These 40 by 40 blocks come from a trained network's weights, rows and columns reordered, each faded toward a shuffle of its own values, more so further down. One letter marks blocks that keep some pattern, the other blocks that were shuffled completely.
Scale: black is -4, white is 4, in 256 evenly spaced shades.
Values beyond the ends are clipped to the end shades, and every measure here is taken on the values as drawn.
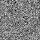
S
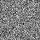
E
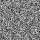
S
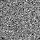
E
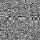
S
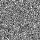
E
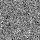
E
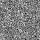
E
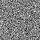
E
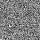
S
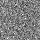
E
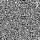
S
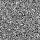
E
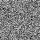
E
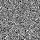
S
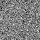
E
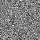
E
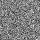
E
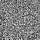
S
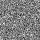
E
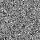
E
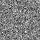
E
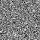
S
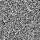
E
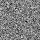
E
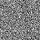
S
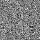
S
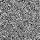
E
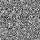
S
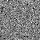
E
